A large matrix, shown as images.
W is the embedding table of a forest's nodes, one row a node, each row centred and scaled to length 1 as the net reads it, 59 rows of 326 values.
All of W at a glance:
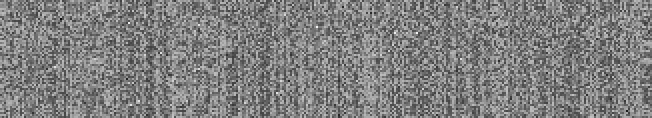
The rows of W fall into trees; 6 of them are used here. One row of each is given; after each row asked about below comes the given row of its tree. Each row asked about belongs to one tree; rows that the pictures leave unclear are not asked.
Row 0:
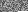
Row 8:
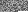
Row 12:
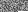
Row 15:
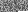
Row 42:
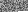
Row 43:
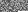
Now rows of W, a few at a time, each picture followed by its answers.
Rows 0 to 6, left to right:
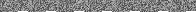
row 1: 42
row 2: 15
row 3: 42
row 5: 12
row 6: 42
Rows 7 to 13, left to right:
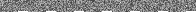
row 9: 15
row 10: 43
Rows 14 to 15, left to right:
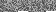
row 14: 0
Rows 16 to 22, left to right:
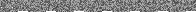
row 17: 0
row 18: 43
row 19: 12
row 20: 42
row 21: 42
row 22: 42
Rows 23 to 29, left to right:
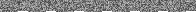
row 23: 12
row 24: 0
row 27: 8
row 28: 12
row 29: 42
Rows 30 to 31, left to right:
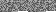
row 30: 42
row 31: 42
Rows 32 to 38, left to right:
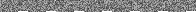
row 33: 43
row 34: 8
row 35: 15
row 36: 12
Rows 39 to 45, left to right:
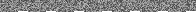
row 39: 12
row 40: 0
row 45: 12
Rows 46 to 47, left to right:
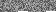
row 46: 0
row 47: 0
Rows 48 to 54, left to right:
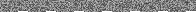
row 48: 12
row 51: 12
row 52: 15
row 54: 12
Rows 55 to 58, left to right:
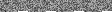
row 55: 42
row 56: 12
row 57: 42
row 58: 0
